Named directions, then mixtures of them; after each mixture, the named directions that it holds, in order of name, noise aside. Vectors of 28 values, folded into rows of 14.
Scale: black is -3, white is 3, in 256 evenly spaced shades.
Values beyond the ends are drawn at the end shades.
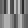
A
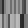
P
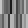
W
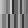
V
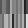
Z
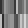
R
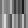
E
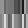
E, W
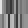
V, W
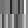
R, W, Z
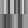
A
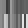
E, W, Z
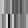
E, V, W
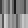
E, R, Z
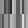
V, W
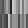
E, V, Z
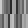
W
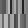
A, P, W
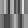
A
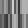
A, V, Z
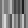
E
